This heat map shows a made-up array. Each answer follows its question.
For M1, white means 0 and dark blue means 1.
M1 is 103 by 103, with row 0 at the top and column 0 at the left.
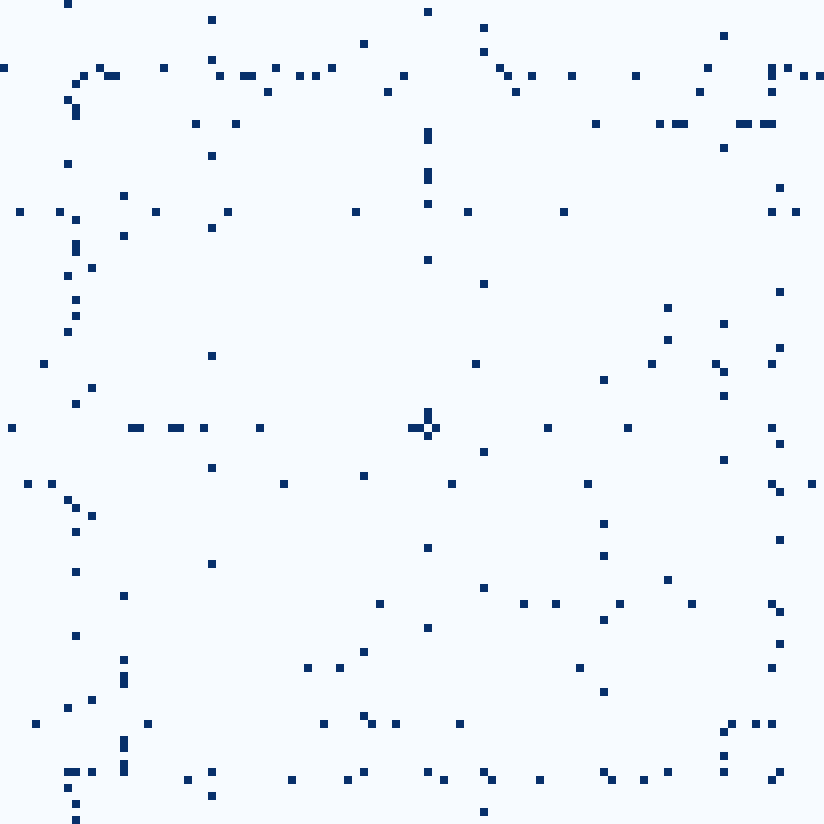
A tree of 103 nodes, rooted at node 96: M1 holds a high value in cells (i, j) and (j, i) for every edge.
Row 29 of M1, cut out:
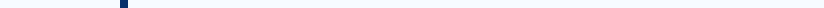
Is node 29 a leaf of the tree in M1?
yes
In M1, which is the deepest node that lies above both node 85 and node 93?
15
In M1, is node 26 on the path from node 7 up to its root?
yes
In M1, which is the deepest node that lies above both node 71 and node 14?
9
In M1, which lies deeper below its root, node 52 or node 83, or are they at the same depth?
node 52
